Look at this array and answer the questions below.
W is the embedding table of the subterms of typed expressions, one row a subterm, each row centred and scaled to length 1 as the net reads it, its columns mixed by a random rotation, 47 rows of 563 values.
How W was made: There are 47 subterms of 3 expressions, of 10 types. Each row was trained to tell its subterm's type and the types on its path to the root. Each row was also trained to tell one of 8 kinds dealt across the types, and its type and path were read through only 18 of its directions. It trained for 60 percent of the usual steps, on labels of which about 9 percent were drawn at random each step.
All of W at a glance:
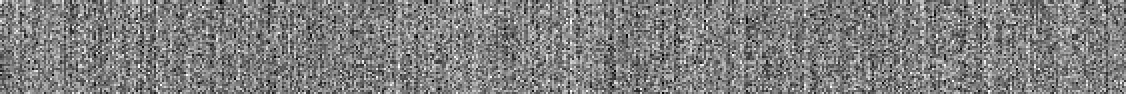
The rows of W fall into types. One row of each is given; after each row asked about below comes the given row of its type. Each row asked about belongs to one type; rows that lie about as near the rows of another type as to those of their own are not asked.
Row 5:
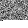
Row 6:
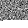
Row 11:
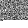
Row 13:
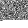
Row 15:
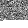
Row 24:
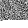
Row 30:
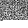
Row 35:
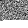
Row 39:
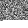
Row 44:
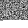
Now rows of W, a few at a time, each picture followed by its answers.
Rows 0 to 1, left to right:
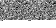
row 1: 13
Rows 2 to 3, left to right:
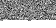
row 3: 11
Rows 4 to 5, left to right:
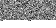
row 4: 15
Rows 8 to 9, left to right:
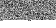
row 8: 30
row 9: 11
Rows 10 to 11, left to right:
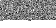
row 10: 13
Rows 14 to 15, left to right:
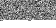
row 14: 13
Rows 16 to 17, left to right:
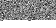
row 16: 15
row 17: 5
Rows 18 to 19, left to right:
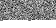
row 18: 5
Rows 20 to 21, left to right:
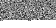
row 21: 11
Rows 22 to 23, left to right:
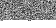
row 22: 30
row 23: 5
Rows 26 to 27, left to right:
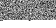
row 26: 5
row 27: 6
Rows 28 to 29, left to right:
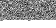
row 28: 6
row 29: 13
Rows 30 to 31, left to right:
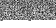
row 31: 30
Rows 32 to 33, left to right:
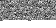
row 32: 39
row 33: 5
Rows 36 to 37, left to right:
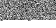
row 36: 24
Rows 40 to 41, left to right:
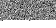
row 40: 6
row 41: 24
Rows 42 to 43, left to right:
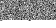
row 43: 24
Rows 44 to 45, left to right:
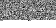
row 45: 11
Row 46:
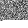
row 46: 13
